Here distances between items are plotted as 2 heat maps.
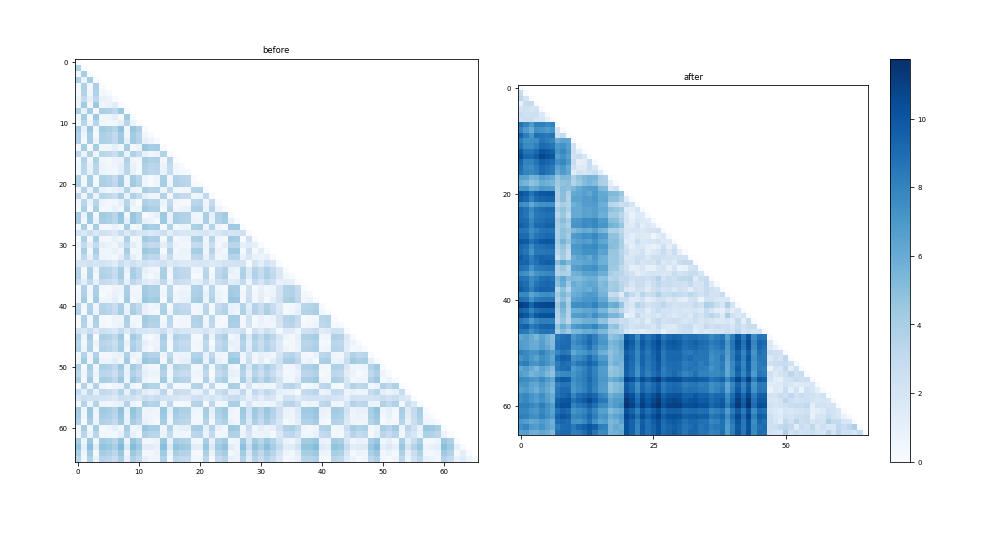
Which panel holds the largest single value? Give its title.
after
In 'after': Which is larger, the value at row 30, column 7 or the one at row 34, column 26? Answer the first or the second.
the first
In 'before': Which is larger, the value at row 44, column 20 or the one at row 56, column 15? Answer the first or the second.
the second
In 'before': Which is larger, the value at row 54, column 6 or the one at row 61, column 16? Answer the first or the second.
the first
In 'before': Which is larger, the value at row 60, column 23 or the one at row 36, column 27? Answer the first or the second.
the second
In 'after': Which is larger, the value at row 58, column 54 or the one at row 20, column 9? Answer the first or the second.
the second
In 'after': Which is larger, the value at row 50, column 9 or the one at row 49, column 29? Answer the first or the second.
the second
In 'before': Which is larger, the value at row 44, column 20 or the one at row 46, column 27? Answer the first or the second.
the second
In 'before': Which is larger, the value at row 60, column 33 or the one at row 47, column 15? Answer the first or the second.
the first
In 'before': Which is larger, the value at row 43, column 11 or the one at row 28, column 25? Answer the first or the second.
the first
